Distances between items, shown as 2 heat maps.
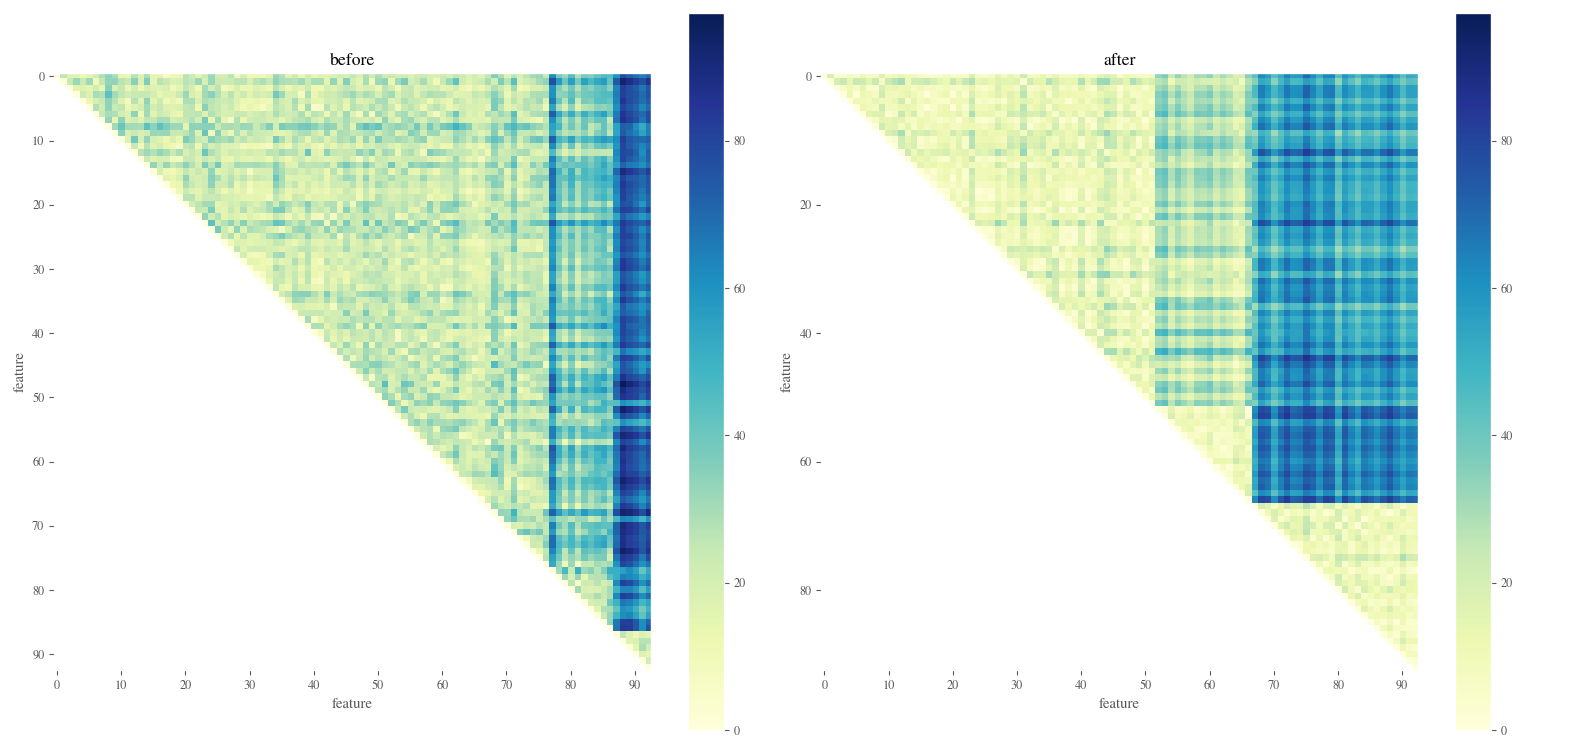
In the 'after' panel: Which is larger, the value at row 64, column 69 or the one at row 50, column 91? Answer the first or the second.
the first
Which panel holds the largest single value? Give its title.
before
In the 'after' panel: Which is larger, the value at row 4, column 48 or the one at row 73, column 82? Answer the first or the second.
the first
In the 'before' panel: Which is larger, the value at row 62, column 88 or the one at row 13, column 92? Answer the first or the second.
the first
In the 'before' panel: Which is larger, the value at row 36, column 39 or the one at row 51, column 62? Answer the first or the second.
the second
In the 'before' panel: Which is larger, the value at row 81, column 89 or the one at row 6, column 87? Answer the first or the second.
the first
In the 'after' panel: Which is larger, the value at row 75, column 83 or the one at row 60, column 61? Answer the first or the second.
the first
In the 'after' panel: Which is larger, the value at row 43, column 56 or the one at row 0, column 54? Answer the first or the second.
the first
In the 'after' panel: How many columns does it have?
93
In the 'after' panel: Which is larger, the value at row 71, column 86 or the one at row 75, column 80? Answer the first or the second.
the second
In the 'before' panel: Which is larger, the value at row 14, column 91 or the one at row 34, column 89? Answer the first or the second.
the second
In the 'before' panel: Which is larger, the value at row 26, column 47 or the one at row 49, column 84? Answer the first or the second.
the second
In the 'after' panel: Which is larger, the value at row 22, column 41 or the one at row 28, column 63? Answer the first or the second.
the second
